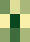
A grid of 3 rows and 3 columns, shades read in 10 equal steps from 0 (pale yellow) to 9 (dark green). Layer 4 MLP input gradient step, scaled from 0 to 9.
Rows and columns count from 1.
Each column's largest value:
5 9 3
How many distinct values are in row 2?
2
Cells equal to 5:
1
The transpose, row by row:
5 0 4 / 1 9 7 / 3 0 3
